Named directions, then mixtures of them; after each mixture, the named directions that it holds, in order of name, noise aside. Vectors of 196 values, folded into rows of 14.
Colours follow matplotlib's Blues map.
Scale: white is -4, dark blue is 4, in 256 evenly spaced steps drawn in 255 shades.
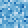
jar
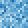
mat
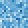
jar, mat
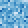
jar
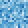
jar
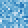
jar, mat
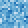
jar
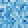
jar, mat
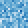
jar, mat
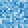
jar, mat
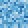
jar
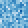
jar, mat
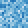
jar, mat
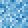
mat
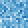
jar, mat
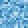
jar
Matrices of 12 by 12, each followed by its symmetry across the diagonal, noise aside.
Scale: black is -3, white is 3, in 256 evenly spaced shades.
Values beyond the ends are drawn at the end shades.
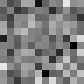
symmetric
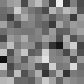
antisymmetric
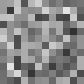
symmetric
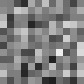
antisymmetric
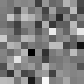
antisymmetric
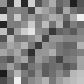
symmetric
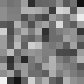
antisymmetric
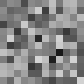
symmetric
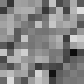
symmetric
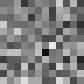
antisymmetric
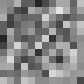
symmetric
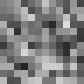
antisymmetric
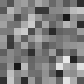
symmetric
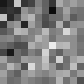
symmetric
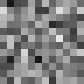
antisymmetric
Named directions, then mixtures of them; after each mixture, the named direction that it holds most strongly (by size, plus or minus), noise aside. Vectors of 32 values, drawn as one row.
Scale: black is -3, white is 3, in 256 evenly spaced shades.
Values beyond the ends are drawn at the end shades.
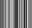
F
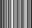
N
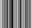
N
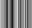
F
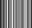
N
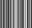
N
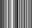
F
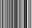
N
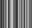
F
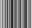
N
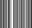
N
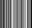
N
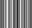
F
